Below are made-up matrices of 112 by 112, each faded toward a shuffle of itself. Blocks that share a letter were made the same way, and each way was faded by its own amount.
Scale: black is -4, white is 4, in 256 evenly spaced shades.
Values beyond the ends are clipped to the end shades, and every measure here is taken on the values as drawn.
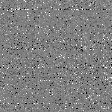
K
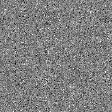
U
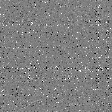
K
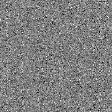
U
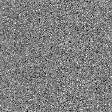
U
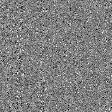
U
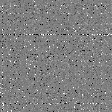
K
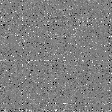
K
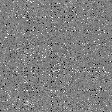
K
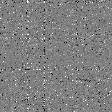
K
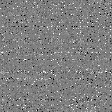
K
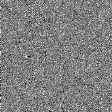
U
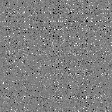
K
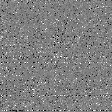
K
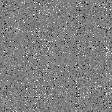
K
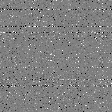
K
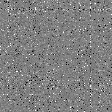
K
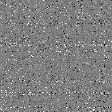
K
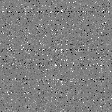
K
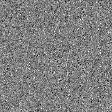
U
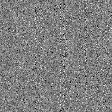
U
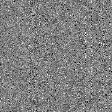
U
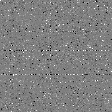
K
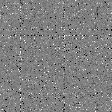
K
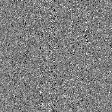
U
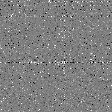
K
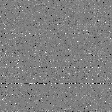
K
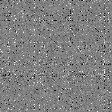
K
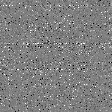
K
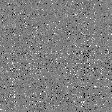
K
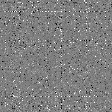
K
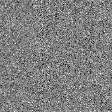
U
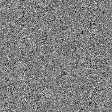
U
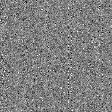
U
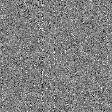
U
